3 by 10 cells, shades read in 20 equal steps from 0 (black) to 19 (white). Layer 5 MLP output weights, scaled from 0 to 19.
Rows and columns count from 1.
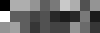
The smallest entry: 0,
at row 1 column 1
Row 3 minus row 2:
-8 5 0 -1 0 2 3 8 -1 2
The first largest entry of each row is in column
7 1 2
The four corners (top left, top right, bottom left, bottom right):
0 11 11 4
